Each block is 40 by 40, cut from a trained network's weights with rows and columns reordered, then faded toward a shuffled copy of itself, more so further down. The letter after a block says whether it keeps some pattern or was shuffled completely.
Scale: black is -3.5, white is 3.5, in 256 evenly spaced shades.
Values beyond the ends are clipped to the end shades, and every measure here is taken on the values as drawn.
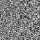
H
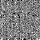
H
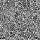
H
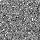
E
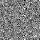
H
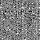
H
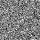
E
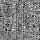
H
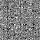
H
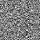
H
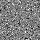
E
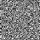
H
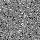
E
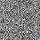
H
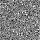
E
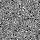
E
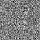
H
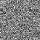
H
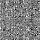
H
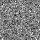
E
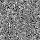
E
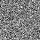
E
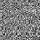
H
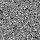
E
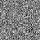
H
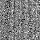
H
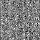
H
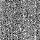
H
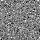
E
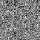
H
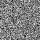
E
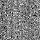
H
